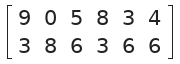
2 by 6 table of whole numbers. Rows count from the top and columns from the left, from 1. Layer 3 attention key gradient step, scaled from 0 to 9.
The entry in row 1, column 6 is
4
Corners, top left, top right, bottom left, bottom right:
9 4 3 6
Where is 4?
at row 1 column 6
